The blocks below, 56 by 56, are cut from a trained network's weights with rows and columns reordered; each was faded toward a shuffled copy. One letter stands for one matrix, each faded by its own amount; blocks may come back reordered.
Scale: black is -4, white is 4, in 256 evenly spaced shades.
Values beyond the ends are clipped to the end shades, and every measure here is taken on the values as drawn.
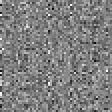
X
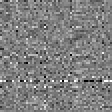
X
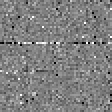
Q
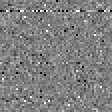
Q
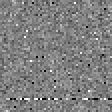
Q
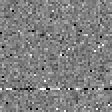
Q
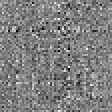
X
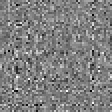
X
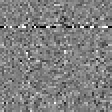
X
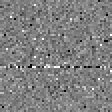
Q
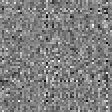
X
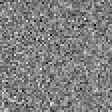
Q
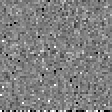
Q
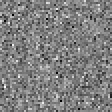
Q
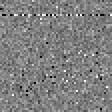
Q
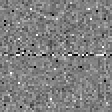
Q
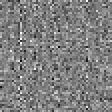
X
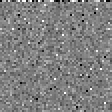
Q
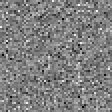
Q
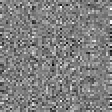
X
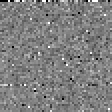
Q
